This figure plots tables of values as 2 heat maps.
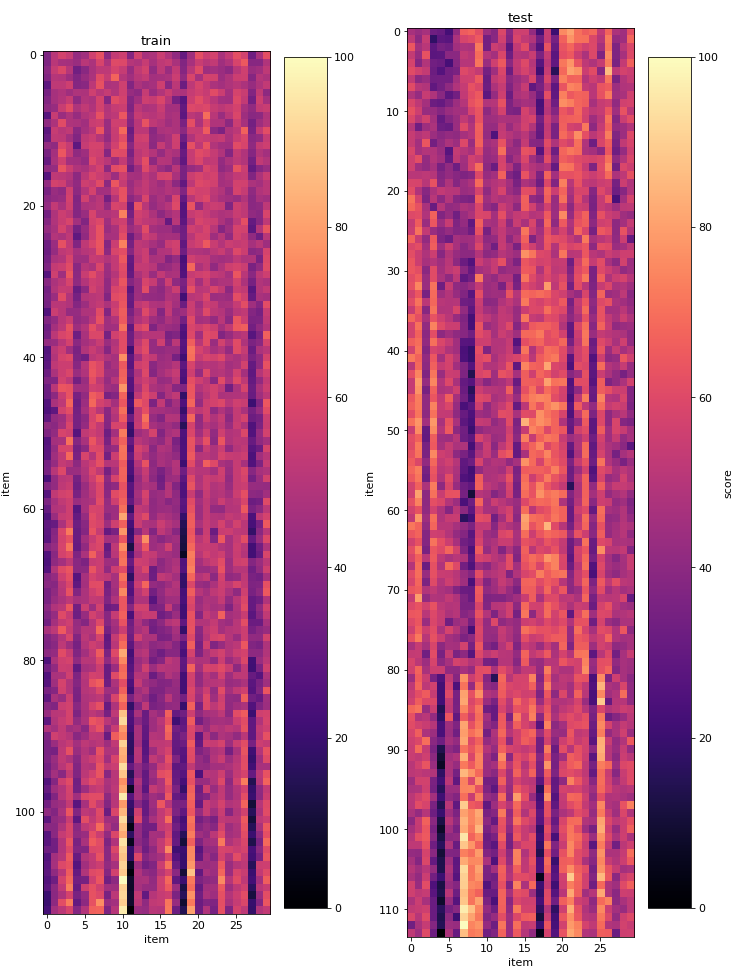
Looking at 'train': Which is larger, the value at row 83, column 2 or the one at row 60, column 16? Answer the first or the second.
the first
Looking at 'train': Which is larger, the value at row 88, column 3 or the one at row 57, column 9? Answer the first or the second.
the first
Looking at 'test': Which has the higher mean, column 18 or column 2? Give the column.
18
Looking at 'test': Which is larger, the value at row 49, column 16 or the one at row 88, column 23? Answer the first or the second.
the first
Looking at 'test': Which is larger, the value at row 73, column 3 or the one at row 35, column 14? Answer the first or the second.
the first
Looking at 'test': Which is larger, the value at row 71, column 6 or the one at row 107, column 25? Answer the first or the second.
the second
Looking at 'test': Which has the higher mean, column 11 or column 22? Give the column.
22
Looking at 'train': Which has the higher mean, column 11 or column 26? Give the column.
26
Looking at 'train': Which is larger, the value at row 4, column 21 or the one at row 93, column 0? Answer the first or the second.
the first
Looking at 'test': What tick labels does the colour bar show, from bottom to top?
0, 20, 40, 60, 80, 100
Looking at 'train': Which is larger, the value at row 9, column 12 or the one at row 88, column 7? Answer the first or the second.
the second
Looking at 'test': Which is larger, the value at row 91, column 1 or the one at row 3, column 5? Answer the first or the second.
the first
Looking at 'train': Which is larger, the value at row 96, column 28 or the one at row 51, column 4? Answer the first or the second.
the first
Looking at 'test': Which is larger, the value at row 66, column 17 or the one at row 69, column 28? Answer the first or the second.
the first
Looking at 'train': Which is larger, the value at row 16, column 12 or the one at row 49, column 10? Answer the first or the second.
the second
